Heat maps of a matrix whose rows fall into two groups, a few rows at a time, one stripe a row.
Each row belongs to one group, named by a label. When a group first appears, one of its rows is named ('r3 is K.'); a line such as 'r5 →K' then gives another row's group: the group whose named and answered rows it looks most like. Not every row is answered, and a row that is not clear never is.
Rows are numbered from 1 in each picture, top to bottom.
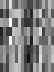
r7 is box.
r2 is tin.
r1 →box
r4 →tin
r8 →tin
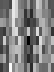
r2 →tin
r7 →box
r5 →box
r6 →tin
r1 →tin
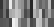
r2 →tin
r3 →tin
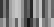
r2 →tin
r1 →tin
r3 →box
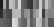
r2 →tin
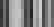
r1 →tin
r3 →tin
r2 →tin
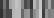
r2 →tin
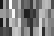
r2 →box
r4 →tin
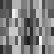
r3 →box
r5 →box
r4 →tin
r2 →tin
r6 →tin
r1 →tin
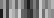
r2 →box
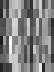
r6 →tin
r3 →tin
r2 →box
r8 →tin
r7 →tin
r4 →tin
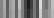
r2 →box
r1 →box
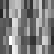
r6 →tin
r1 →tin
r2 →box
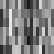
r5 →box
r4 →box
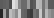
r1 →tin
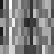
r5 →tin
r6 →box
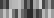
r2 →box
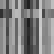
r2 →tin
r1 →box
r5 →box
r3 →box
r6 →box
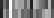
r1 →tin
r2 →box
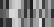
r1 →tin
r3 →tin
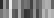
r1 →box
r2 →box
